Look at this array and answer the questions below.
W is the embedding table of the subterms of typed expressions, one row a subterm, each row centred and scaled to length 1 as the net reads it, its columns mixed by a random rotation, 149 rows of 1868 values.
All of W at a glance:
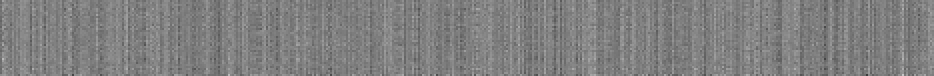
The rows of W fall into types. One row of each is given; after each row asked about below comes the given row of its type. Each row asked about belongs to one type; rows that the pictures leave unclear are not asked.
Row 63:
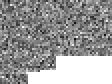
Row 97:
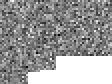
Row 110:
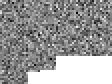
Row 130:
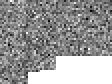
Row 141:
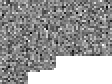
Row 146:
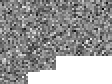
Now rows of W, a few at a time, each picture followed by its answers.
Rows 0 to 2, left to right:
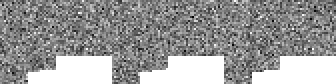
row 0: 146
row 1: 141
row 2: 130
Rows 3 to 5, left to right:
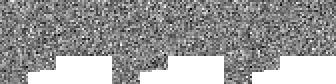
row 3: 97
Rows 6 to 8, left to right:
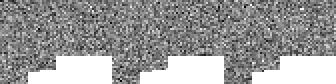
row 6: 146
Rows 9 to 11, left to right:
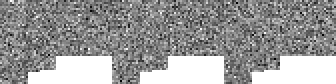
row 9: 130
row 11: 110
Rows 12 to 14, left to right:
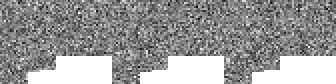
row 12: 97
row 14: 146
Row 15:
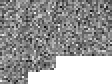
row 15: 130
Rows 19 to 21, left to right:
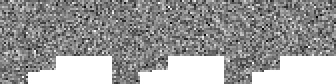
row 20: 110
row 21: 146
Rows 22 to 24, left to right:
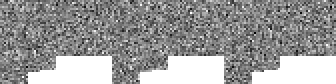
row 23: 97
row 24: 141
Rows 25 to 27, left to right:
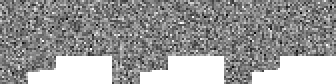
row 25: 141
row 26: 63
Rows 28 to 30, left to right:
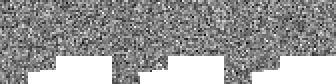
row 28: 63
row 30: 141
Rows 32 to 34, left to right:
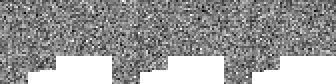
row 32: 146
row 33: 130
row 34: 130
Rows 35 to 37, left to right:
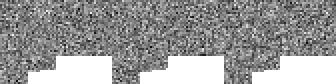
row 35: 63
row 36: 141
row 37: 63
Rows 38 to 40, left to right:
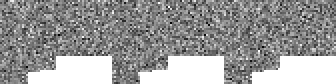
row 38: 97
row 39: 110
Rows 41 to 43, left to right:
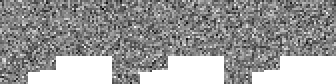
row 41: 146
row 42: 63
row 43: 63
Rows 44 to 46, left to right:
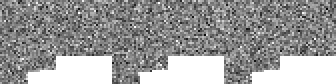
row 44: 97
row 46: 146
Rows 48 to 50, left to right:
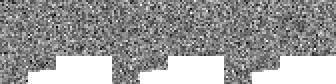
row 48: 146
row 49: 97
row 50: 141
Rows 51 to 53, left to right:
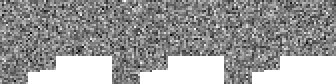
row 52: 97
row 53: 63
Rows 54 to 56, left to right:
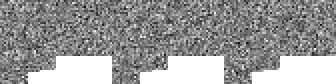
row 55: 97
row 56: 141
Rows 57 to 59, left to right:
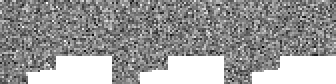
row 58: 97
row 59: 141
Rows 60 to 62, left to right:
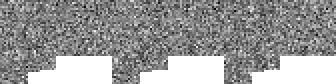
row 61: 146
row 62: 146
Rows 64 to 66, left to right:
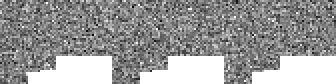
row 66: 141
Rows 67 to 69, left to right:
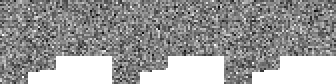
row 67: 130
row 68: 141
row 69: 130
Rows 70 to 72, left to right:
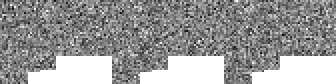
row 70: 63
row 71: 146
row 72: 97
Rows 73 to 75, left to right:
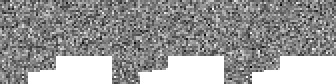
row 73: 63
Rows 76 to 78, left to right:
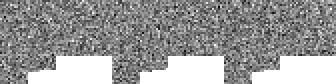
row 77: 141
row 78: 97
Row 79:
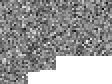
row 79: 146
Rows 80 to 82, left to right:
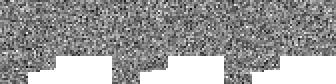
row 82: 63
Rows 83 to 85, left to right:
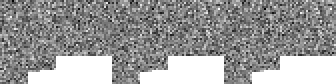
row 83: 141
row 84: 97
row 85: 97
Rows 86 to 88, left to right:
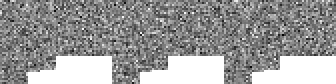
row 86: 110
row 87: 141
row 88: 97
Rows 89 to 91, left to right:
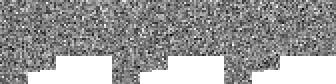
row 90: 97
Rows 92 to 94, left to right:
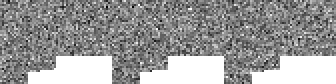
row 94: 63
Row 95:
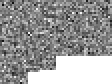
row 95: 141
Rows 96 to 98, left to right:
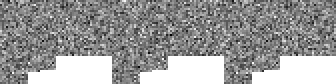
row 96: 63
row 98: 63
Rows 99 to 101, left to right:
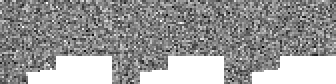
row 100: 63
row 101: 141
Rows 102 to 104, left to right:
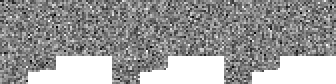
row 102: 146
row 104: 141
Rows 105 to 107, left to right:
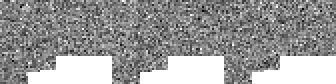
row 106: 130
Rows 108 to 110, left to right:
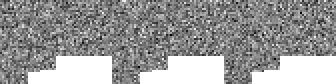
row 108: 63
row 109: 97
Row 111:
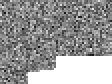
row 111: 141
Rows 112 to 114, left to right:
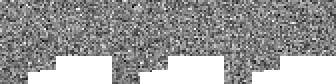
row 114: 63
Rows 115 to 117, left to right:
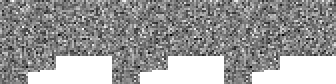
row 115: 97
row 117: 97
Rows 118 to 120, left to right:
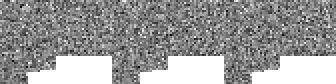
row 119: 97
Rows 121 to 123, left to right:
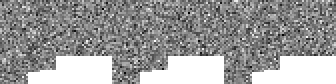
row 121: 146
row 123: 97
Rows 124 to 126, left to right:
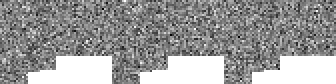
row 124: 146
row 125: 97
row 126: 146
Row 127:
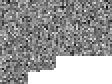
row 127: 141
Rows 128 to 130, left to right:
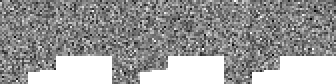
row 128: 146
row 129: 141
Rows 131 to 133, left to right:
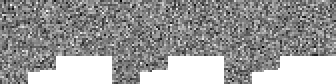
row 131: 63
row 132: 110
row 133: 141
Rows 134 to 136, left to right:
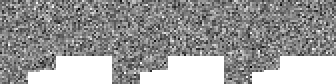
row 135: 63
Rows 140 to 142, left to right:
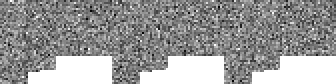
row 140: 130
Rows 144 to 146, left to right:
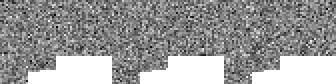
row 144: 146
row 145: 141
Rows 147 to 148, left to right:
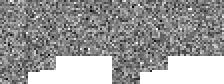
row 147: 130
